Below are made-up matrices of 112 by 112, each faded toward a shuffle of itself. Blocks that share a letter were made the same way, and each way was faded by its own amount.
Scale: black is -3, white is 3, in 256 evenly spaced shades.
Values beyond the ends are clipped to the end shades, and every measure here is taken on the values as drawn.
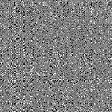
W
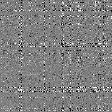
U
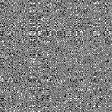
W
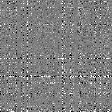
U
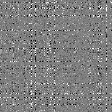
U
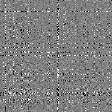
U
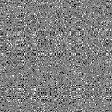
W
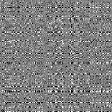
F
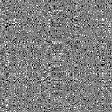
W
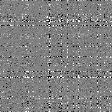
U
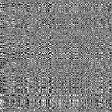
F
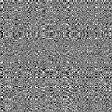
F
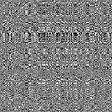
F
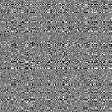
F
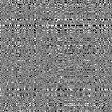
F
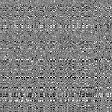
F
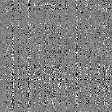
U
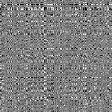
F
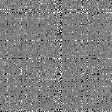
U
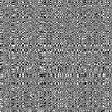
F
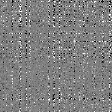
U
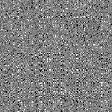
W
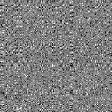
W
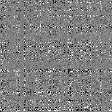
U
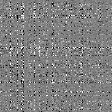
U
